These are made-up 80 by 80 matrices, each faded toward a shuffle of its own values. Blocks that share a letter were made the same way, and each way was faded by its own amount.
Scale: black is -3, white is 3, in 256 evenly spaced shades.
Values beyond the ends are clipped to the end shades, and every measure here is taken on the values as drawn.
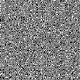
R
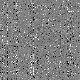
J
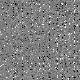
J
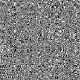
R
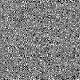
R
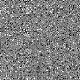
R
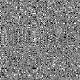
R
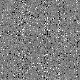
J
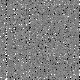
J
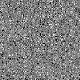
R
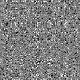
R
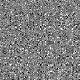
R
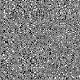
R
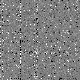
J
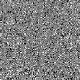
R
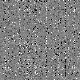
J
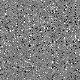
J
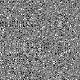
R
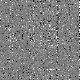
J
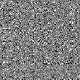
R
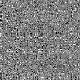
R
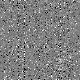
J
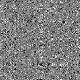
R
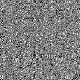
R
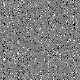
J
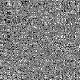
R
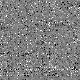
J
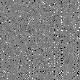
J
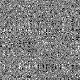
R
